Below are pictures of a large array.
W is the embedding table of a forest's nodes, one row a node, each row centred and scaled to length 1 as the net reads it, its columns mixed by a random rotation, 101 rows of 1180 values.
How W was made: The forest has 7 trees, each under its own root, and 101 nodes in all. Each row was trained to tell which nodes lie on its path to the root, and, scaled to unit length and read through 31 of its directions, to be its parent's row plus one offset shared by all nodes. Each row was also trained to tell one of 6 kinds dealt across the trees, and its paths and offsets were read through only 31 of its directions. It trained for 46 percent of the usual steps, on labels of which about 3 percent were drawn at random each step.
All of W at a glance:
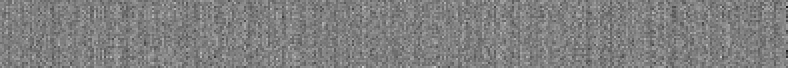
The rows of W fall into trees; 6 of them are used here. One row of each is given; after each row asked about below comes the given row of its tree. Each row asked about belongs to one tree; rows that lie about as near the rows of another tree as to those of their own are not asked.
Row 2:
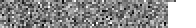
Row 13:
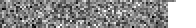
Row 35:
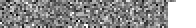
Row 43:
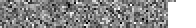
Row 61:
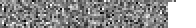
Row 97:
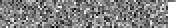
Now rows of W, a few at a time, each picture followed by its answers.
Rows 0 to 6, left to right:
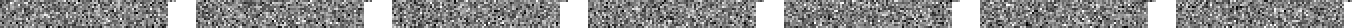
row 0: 61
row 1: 43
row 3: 13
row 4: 13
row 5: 13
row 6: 61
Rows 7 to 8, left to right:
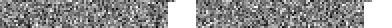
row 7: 13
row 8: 97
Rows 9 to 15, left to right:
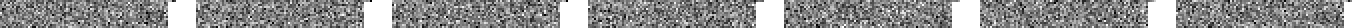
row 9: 35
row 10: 43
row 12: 13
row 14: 13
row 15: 35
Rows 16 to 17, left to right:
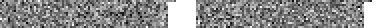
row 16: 43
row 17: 35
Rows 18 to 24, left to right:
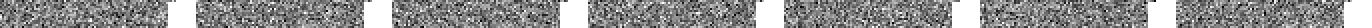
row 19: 43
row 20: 43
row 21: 35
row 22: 43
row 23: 35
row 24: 35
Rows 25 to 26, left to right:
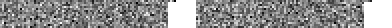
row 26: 35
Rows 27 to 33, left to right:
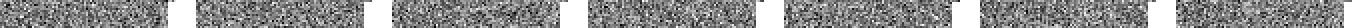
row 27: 13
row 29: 43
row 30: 43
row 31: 35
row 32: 97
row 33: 2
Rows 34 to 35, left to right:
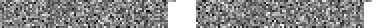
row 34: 35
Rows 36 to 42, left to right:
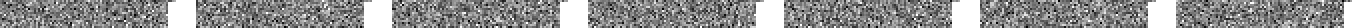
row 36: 13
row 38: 35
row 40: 61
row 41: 61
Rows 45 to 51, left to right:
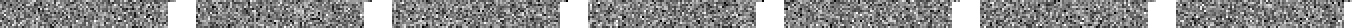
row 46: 43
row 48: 43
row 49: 35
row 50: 13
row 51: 13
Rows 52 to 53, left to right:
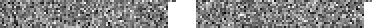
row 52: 97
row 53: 61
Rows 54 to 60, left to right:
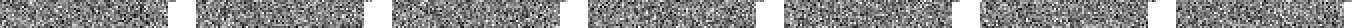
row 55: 61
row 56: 13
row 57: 61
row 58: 61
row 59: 43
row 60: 13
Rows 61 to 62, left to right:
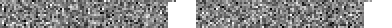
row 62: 61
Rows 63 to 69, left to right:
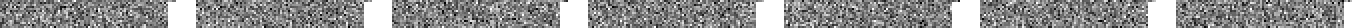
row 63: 61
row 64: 61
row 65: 43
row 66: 61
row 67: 61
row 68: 13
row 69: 13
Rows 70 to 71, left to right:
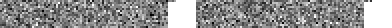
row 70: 13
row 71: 43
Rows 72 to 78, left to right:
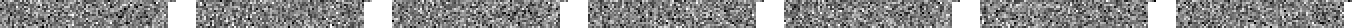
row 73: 61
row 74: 43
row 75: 43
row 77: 35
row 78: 35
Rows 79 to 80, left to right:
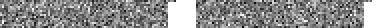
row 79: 35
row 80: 61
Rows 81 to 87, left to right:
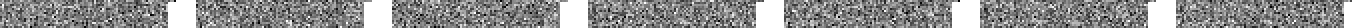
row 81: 43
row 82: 61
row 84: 13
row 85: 43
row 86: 13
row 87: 61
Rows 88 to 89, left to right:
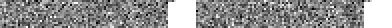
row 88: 35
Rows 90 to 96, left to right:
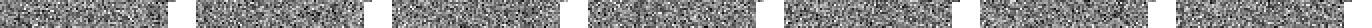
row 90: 13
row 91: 43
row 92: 61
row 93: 35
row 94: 35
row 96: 35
